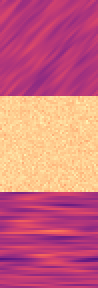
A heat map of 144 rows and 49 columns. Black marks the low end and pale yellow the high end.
It is made of 3 by 1 panels. Panel 1,1: middling, slanting up to the right, faint in contrast. Panel 2,1: very high, fine-grained, faint in contrast. Panel 3,1: middling, streaked across.
